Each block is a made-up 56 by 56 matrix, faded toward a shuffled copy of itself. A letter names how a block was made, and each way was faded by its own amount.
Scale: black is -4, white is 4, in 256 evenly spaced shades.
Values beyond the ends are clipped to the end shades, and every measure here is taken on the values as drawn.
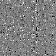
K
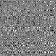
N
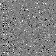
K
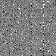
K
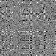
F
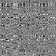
N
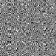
F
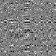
N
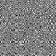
F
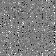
K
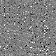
K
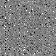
K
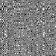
F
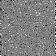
K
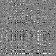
N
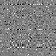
N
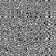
F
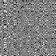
F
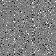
K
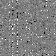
K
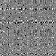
N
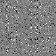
K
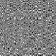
F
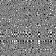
N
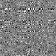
N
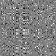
F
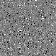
K
